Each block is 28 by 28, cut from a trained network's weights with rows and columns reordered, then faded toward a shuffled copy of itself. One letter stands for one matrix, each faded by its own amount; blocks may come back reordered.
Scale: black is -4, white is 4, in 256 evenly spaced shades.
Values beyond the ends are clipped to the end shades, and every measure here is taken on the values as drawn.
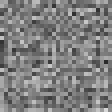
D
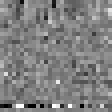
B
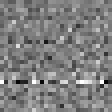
B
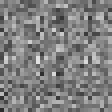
D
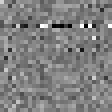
B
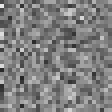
D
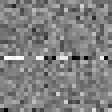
B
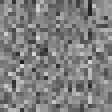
D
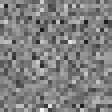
B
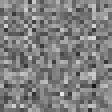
D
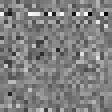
B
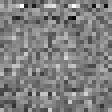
B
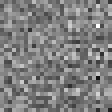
D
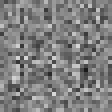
D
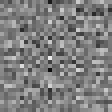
D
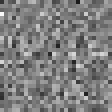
B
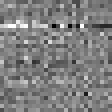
B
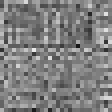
B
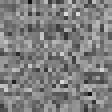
D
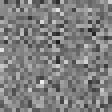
B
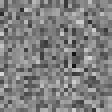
D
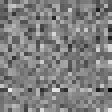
B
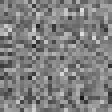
D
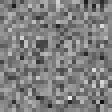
D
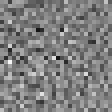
B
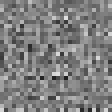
B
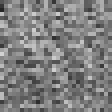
D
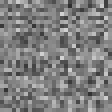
D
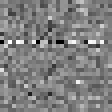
B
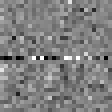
B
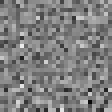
B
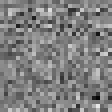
B
